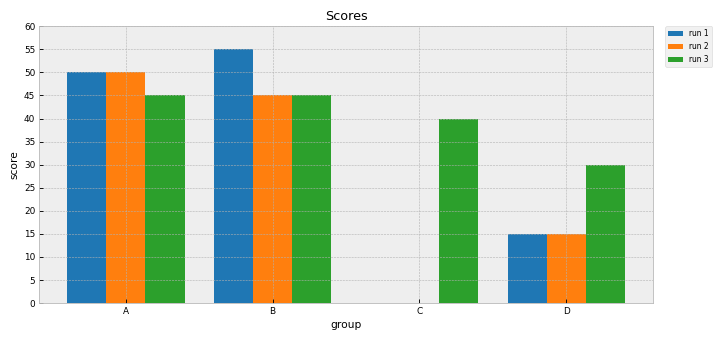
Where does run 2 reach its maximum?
A
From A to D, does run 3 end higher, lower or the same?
lower
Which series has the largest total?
run 3
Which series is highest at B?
run 1
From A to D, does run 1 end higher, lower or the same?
lower
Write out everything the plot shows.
Title: Scores
x-axis: group, ticks A B C D
y-axis: score, ticks 0 5 10 15 20 25 30 35 40 45 50 55 60
Legend: run 1, run 2, run 3
Values:
run 1: 50 55 0 15
run 2: 50 45 0 15
run 3: 45 45 40 30
